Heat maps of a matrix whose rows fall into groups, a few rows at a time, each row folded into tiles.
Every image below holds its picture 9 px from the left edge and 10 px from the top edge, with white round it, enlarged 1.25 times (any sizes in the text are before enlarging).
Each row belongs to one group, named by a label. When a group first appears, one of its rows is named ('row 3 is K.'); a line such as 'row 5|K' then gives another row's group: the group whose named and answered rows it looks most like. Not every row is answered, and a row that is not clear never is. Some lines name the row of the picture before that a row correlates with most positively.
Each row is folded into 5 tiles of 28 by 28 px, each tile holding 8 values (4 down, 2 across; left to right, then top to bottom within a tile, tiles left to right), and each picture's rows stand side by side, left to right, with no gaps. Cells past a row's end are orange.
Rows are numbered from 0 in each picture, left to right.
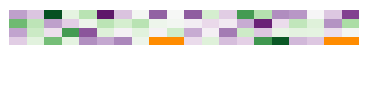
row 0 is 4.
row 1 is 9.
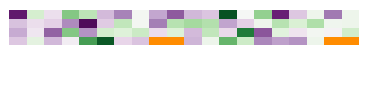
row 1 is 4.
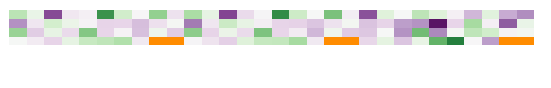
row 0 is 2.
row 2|9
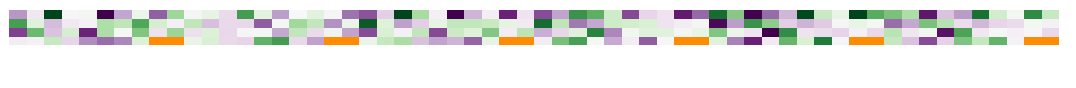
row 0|4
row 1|9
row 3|4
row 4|2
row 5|2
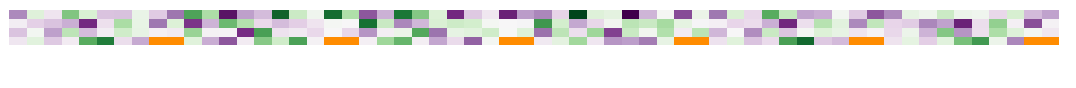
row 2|4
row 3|4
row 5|9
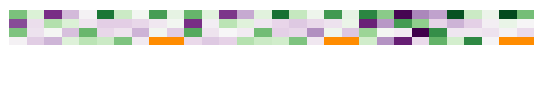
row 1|2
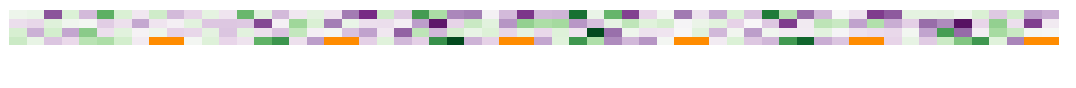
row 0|2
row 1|9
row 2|9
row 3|4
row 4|9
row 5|9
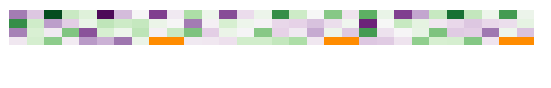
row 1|2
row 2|2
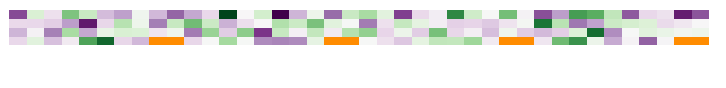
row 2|2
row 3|4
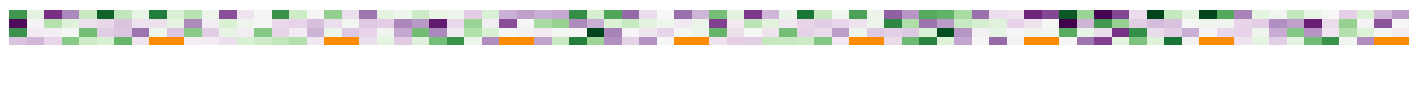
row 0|2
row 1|2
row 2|9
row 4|2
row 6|2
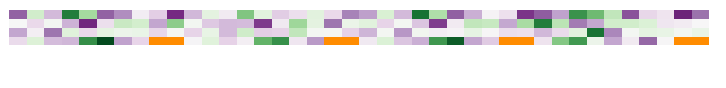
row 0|9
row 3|4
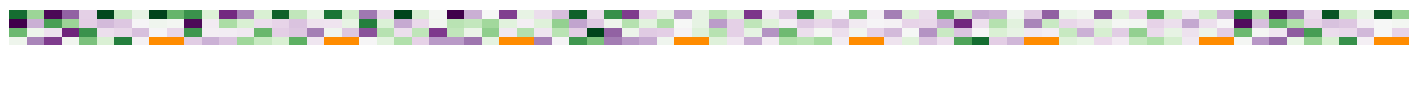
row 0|2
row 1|2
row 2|4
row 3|4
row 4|2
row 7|2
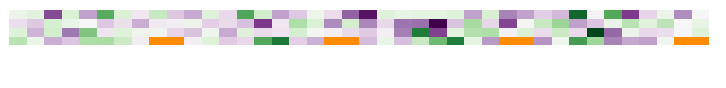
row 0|2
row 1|9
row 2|9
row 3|4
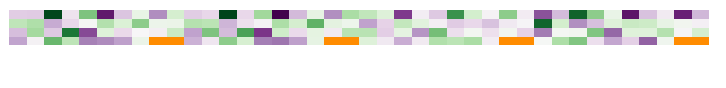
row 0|4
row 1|4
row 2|2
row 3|4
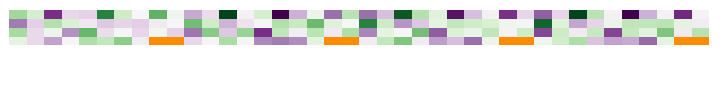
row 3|4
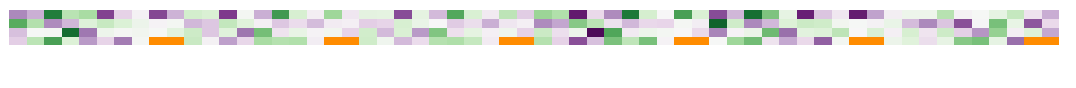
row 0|4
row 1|2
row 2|2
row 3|2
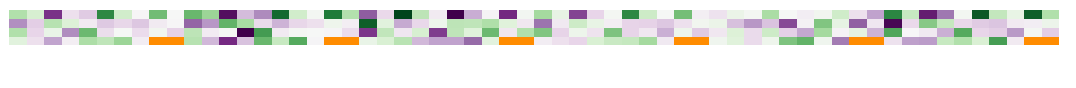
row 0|2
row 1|2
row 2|4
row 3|2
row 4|9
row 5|2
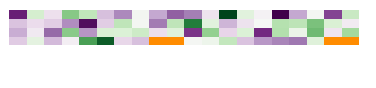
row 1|4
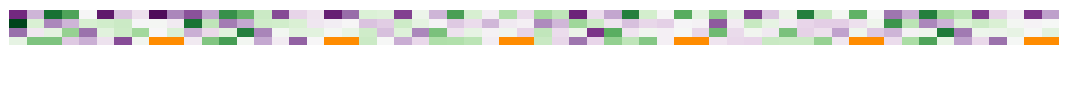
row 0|4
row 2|2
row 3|2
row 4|2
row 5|4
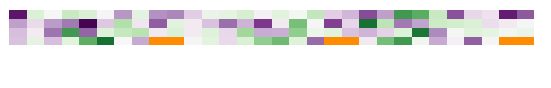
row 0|9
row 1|9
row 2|4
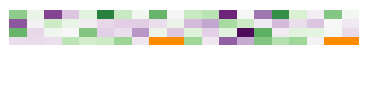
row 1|2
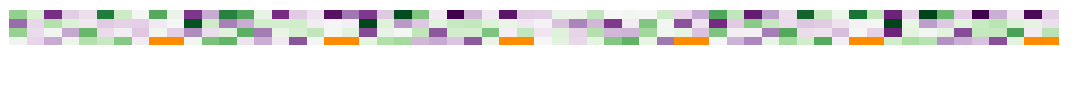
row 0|2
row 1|4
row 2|4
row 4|2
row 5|4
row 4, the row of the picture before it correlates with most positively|0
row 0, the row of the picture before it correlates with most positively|0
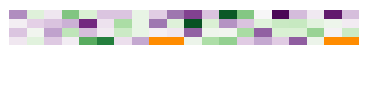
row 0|9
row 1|4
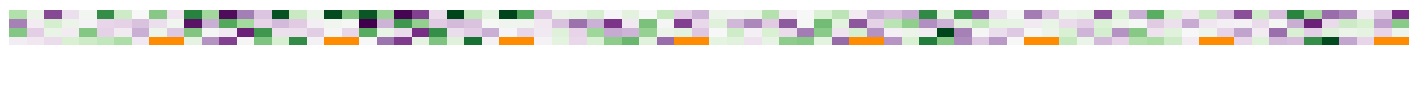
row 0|2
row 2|2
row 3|9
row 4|9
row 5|4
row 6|2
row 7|9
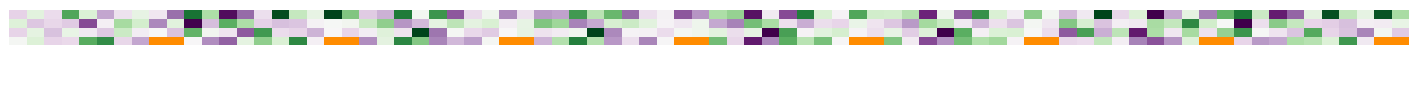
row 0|9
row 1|2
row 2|4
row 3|4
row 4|2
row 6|4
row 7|2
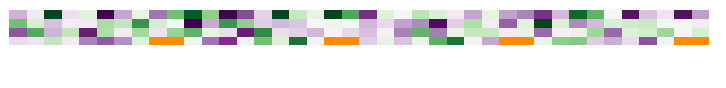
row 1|2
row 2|9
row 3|4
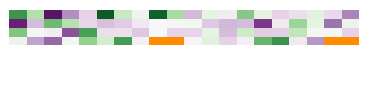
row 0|2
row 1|9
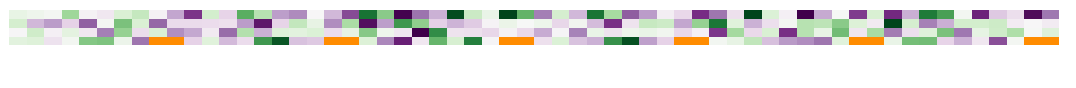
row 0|9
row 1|9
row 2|2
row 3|9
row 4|4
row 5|4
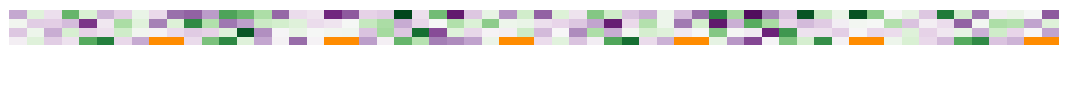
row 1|4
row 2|4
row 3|9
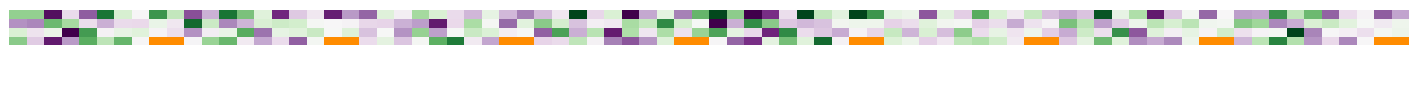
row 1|4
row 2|9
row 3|4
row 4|2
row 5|2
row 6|4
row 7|4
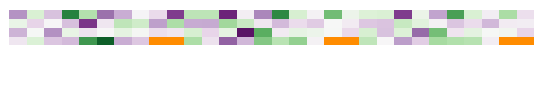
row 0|9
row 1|2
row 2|2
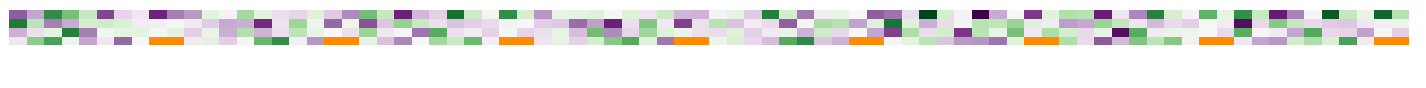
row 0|4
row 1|9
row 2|2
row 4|9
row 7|2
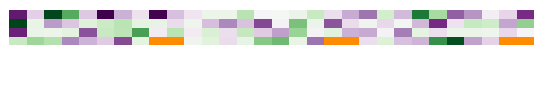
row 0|4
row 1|9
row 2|9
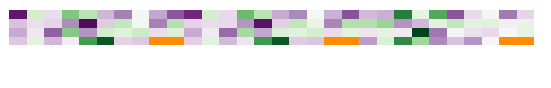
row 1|9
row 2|4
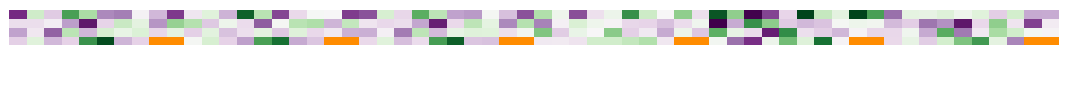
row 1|9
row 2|9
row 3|2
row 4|2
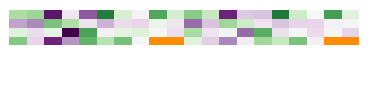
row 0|2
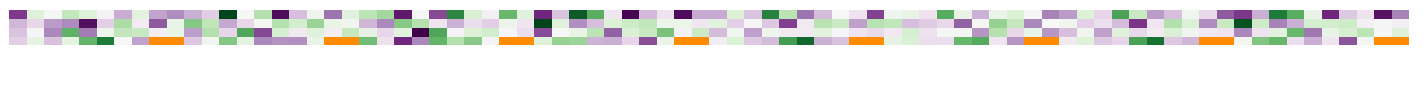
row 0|9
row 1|4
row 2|2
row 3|4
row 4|9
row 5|9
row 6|9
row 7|4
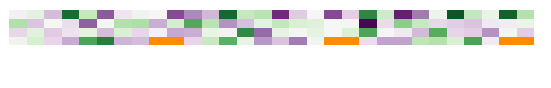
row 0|9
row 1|4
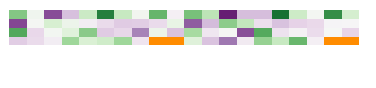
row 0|2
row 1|2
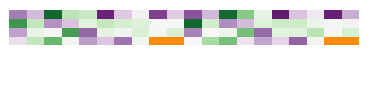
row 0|4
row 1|4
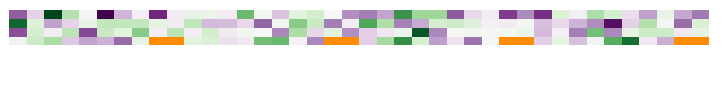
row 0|4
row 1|9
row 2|4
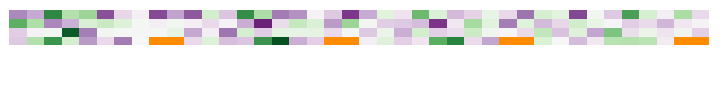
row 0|4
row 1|9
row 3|2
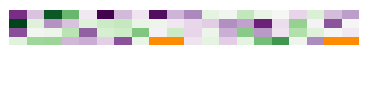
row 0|4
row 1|9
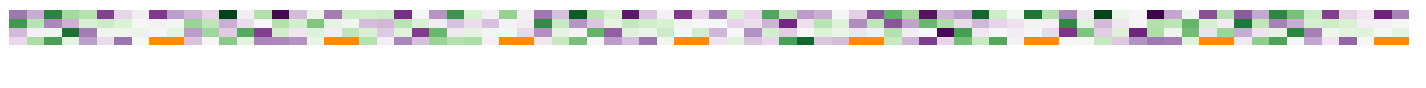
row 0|4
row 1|4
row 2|2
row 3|4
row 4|9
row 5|2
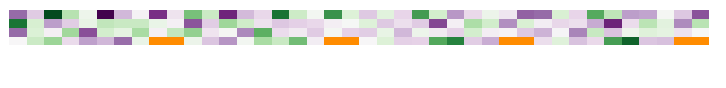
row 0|4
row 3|9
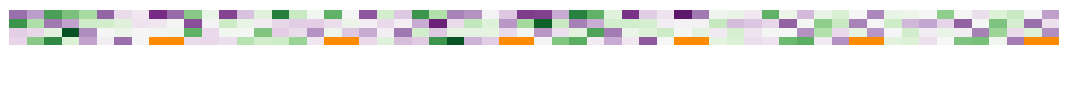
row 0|4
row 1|2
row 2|9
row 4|9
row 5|9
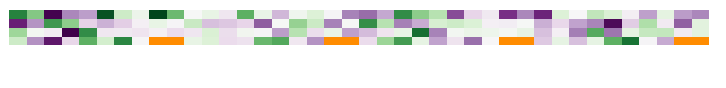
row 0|2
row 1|9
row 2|4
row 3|9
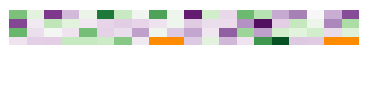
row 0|2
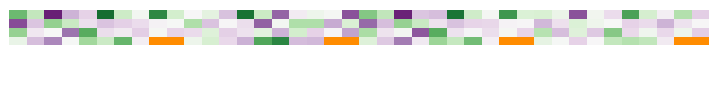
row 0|2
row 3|2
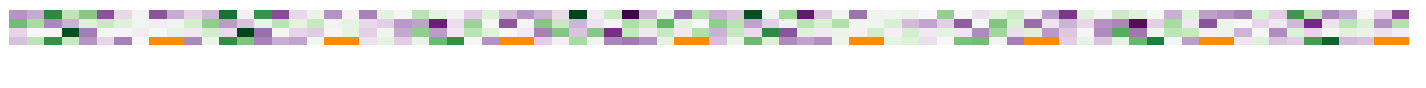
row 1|4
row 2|9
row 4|4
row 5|9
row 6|9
